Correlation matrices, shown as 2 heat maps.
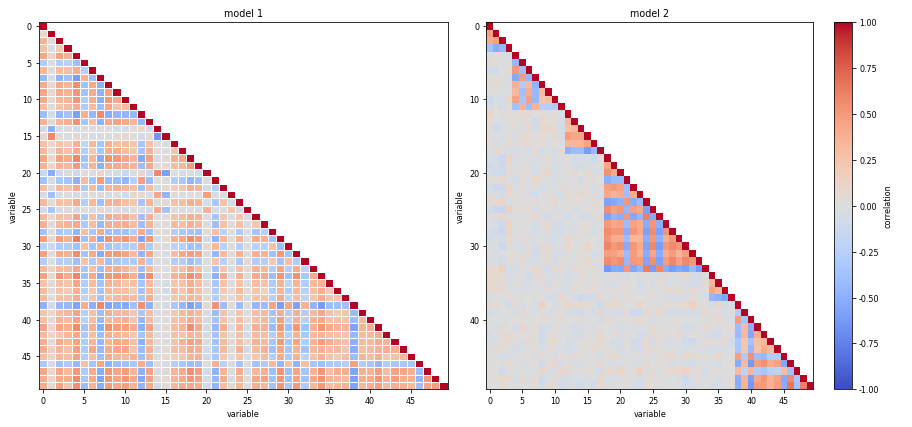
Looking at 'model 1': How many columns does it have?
50
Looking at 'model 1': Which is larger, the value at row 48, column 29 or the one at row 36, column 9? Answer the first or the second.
the first
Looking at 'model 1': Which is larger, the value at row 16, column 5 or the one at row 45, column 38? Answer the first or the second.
the first
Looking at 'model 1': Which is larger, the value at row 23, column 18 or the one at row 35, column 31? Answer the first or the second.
the second
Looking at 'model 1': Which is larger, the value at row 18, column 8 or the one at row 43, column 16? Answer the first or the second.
the first
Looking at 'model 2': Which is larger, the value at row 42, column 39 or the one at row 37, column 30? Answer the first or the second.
the first
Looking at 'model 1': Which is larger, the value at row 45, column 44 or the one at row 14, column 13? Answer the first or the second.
the first
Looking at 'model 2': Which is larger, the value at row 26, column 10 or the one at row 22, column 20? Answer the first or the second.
the second
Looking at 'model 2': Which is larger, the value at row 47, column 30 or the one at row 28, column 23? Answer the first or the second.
the second
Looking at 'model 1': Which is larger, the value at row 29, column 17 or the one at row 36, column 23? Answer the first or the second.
the first
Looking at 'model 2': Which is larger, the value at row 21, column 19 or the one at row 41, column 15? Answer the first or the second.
the second
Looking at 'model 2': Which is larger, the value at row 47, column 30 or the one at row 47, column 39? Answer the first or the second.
the first
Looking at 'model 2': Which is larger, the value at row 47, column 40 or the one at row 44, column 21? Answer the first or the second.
the first
